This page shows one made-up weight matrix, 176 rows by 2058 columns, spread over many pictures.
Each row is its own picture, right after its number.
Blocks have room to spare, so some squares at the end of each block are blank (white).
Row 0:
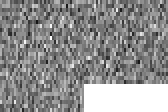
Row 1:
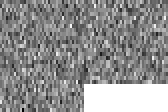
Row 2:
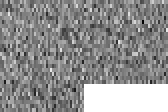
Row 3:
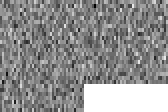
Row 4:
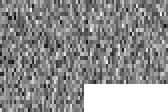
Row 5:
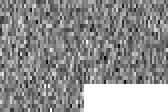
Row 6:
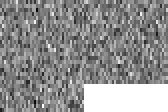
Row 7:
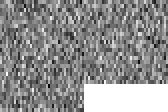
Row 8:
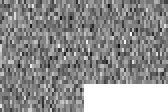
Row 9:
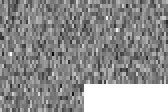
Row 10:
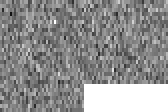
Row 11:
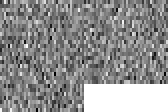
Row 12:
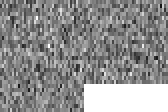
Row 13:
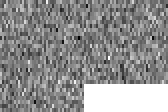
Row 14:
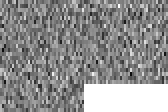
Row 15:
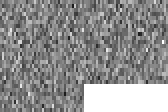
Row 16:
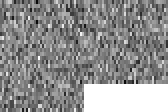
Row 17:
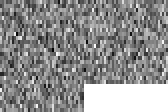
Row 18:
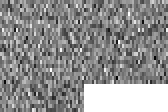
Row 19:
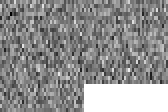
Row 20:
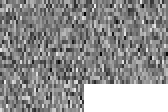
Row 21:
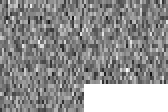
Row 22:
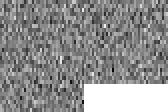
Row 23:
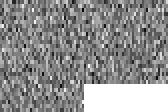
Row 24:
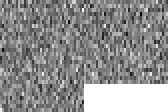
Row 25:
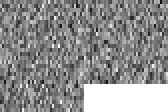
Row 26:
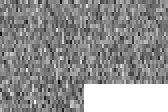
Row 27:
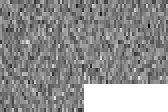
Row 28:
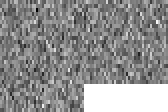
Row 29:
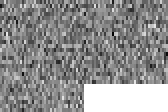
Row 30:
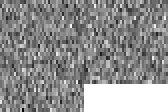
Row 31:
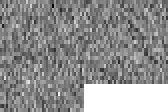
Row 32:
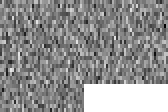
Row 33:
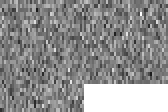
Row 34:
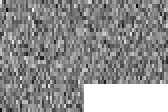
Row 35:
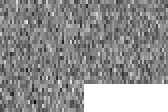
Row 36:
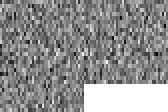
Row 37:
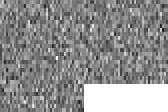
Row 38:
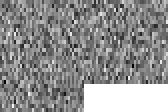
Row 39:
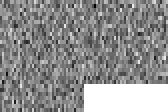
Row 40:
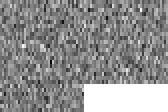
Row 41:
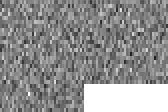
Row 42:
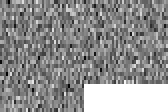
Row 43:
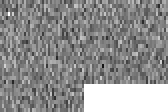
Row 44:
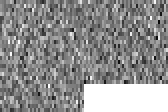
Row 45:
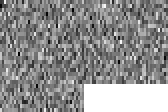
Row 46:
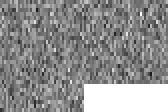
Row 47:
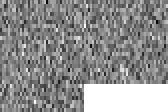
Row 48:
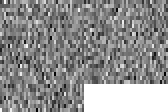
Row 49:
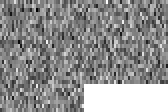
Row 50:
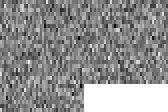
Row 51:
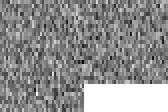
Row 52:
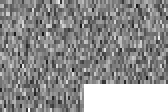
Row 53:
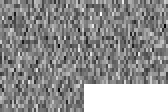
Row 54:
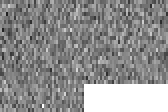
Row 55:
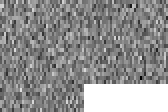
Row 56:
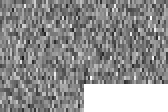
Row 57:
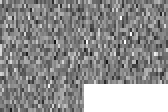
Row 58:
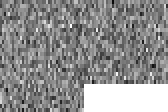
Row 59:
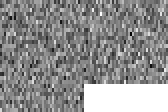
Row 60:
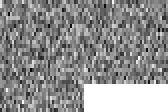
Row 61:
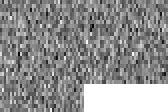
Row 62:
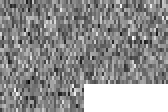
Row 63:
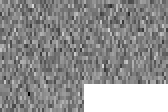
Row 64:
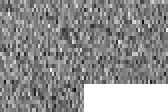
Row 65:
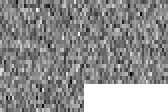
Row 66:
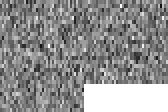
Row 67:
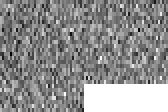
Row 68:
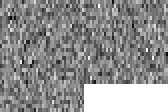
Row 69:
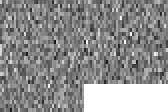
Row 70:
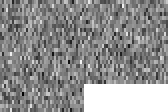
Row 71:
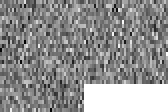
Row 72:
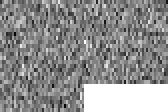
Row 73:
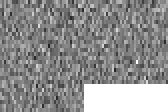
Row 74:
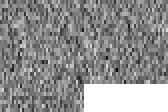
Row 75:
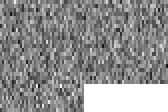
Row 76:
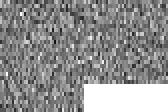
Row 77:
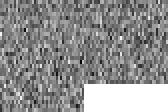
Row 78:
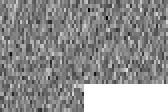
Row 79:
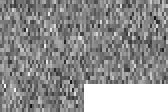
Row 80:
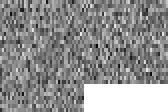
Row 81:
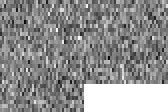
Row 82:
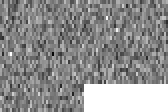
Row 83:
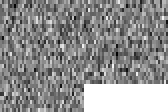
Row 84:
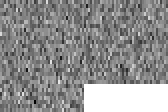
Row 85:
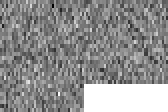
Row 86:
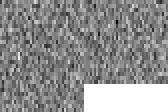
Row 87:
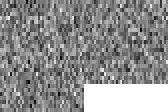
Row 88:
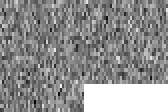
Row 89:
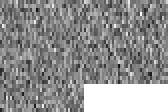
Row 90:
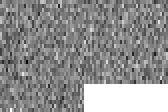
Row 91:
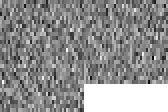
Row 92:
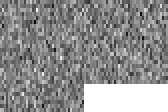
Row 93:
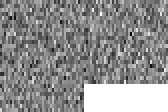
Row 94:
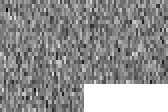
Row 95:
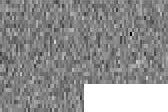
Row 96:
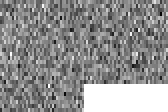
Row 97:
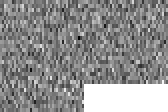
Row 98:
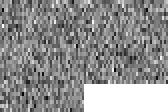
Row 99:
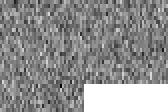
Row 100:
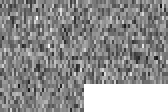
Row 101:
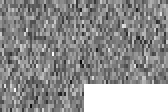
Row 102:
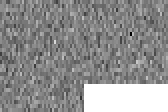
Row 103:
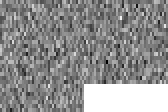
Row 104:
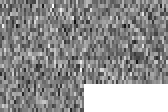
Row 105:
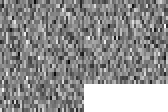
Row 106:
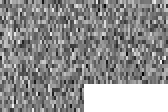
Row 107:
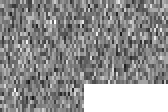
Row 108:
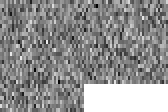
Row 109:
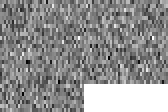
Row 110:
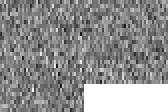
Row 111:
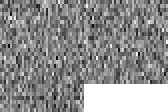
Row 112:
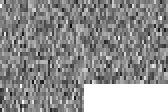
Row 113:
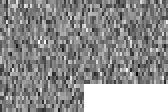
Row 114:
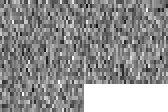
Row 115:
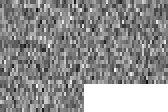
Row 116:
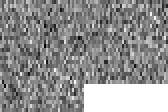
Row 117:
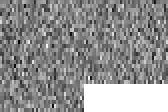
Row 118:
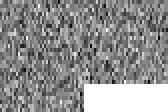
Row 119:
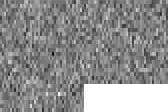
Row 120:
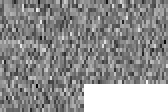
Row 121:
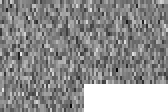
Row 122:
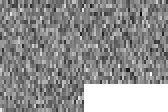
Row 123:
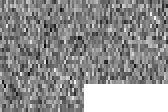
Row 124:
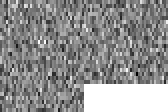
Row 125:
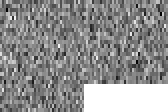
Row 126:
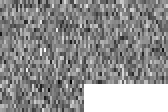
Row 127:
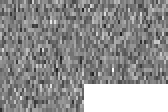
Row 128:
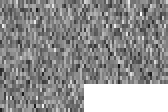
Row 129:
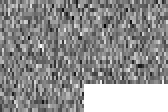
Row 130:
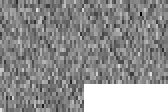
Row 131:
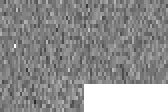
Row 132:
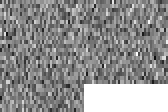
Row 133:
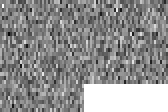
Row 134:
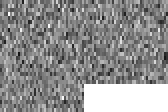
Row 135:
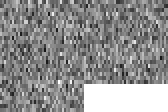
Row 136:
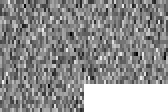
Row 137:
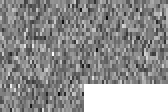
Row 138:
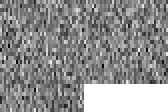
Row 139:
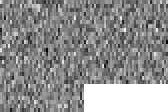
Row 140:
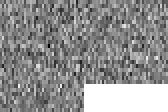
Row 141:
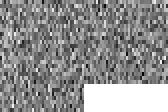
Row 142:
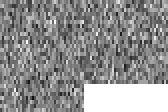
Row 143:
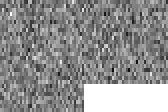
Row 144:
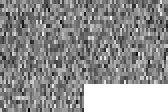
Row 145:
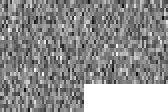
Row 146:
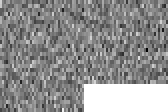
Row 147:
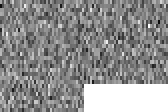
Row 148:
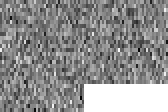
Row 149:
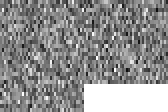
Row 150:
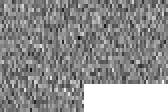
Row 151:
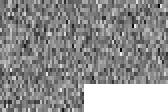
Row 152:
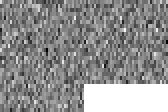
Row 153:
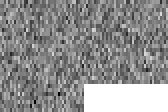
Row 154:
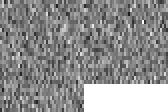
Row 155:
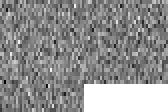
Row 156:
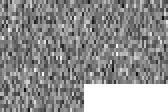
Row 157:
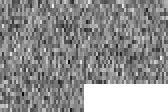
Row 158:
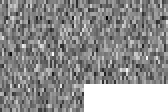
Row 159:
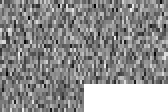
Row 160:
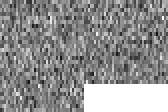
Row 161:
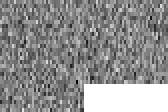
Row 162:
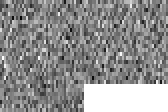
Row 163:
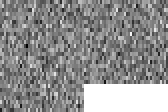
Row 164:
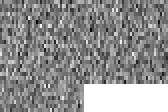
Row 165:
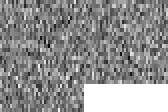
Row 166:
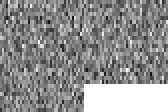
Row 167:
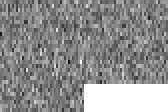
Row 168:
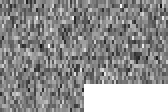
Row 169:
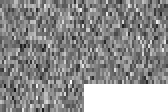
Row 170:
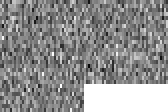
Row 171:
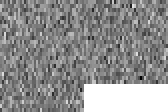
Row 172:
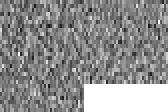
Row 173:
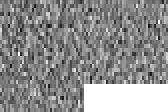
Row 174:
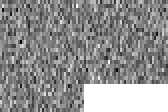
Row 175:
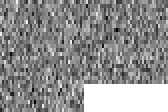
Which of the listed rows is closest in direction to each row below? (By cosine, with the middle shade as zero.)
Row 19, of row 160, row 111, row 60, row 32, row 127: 127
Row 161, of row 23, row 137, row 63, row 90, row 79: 90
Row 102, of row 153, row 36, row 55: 36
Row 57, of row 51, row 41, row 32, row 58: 58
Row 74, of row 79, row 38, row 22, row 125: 125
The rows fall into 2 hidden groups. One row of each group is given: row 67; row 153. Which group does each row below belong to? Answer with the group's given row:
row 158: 153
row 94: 67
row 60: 67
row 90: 67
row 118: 67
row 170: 153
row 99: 153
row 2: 67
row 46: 153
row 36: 67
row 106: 67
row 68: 67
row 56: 67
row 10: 153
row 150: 153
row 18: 67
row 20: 67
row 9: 153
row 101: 153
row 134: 67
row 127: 153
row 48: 67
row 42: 67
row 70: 153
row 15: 67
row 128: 153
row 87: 153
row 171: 67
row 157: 153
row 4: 67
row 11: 67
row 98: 153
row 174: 67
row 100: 153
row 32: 67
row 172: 67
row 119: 153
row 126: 153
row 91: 67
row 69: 67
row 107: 153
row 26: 153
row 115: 153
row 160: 153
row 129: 153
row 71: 67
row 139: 67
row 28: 153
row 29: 67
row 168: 153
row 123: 153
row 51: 67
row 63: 67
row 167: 153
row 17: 67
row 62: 153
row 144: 67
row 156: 153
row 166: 153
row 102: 67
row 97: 153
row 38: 67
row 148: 67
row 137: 153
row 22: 153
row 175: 153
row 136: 67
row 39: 67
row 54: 67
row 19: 153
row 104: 153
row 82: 153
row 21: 153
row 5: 67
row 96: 67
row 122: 153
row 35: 153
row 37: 67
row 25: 67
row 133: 67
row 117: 67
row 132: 67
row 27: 67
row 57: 67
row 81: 153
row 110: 153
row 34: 67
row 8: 67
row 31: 153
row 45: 67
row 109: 153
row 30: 67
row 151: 67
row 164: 67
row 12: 153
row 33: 153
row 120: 153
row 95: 67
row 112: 67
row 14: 153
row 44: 67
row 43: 67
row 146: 67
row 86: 67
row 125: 67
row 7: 67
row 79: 153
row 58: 67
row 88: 153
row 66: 153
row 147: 67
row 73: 153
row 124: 153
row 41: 67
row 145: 153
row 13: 153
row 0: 67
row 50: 153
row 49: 153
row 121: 67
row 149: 153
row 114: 153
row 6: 153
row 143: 153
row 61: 67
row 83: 153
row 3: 67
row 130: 153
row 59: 67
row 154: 67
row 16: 67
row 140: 153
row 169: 153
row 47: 153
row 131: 153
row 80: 153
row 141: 67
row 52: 67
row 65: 153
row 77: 153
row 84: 153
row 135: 153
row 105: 67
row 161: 67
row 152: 67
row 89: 153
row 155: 67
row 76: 67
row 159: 67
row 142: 153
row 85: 153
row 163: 67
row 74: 67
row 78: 153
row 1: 67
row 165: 153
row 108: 153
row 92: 153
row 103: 67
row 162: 67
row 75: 153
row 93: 67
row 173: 67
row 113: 153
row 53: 67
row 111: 67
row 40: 153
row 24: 153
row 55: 67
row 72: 67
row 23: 153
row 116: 153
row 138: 67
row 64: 67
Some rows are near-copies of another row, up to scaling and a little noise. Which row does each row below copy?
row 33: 46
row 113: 124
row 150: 97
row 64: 2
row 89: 128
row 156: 145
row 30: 1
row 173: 172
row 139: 152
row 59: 93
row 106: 141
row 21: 166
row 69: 57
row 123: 116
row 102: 95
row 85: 31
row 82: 9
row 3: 39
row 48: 11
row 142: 107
